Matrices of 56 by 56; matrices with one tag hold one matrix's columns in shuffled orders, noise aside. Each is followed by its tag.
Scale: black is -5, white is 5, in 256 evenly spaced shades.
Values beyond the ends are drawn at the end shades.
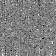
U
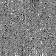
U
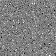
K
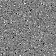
K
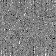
U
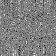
U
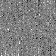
U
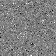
K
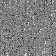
U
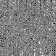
U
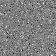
K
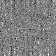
U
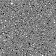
K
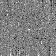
U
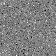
K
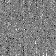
U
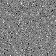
K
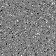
K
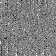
U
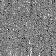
U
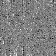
U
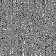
U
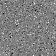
K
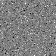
K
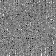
U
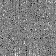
U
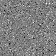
K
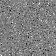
K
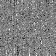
U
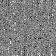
U
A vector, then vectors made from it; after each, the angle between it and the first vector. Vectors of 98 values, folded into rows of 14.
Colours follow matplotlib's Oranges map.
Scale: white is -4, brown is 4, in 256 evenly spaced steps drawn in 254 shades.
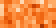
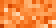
partly opposed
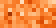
partly aligned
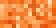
partly aligned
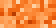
partly opposed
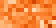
partly opposed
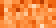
nearly opposite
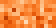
partly aligned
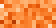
partly aligned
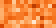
partly aligned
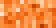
nearly parallel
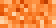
partly opposed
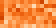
partly opposed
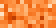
partly aligned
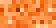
partly opposed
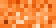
orthogonal
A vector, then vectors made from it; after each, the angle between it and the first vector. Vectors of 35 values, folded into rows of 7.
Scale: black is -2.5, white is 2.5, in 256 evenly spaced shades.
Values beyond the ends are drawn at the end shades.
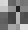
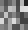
orthogonal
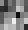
partly opposed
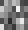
orthogonal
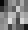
nearly opposite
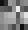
nearly opposite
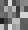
orthogonal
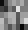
nearly opposite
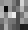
partly opposed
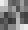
nearly parallel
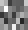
partly aligned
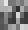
nearly parallel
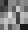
nearly opposite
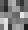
partly opposed
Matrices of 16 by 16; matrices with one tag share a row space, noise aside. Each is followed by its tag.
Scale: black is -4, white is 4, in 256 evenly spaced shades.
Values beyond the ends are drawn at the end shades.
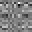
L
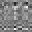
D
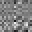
D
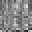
D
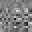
D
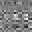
D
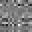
L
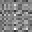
D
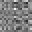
D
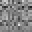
L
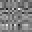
L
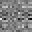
L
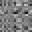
D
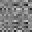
D
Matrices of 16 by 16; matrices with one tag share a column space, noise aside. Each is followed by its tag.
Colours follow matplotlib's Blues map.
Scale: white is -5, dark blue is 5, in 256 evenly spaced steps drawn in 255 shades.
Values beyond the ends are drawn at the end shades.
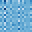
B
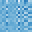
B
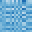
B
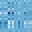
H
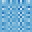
B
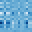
H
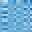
B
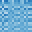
B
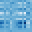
H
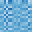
B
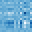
H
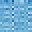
B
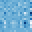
H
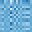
B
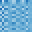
B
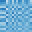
B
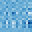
H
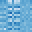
B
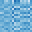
B
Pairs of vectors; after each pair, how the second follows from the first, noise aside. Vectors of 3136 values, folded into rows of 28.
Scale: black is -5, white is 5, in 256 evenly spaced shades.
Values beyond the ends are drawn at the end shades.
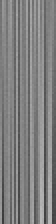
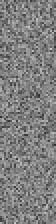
shuffled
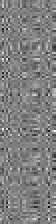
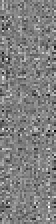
sign-scrambled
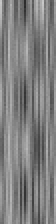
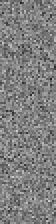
shuffled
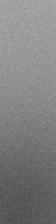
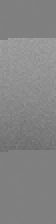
partly zeroed
